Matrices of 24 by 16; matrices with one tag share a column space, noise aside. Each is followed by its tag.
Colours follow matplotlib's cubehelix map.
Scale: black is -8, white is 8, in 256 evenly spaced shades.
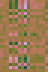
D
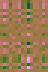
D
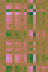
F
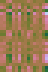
F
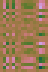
D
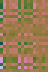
D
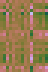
F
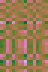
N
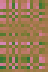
D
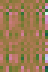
F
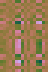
N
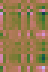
F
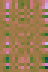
D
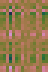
F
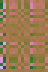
D
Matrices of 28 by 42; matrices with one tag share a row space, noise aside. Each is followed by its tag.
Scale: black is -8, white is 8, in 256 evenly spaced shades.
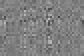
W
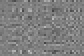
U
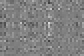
W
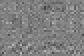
U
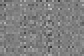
W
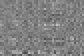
U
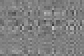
U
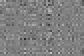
W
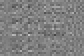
U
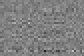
U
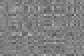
U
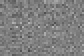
U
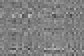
U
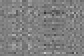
U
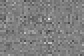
W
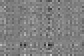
W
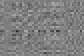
U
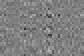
W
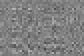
U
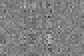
W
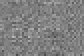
U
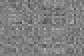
U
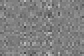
W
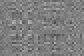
U
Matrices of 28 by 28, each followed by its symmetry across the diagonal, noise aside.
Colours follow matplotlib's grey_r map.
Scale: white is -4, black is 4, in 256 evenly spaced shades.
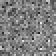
symmetric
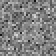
symmetric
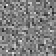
antisymmetric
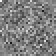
symmetric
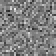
antisymmetric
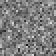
neither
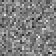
neither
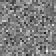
neither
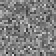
neither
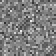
symmetric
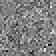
antisymmetric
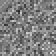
symmetric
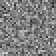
antisymmetric
